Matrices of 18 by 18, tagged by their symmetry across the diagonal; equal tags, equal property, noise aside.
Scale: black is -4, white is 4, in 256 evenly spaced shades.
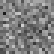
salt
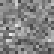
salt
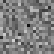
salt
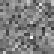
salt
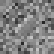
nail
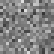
salt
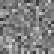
salt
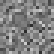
nail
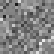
nail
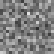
salt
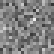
salt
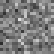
salt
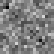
nail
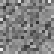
nail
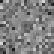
nail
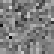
salt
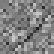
nail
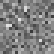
nail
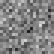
nail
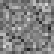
nail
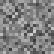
nail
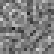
nail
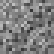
nail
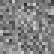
salt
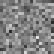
salt
